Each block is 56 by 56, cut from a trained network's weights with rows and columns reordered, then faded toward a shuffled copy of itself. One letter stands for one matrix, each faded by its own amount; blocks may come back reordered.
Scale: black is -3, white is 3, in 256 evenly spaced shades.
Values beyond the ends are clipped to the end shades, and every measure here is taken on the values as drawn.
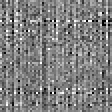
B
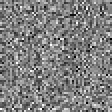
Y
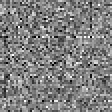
Y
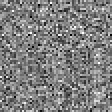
Y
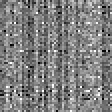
B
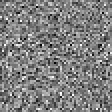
Y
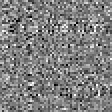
Y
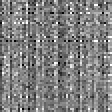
B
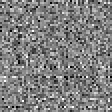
Y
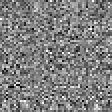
Y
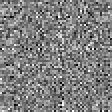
Y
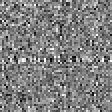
Y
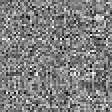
Y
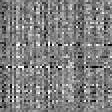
B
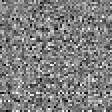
Y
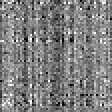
B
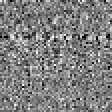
Y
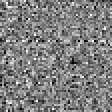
Y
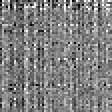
B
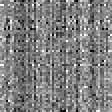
B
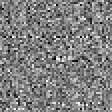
Y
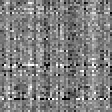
B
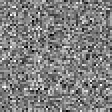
Y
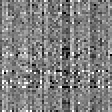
B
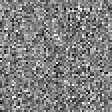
Y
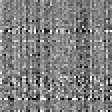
B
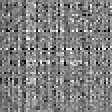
B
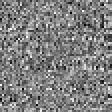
Y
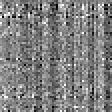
B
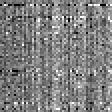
B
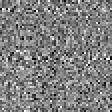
Y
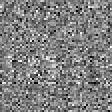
Y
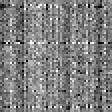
B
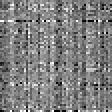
B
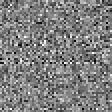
Y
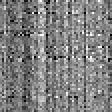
B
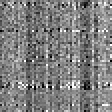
B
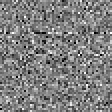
Y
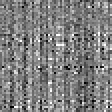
B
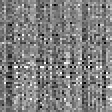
B
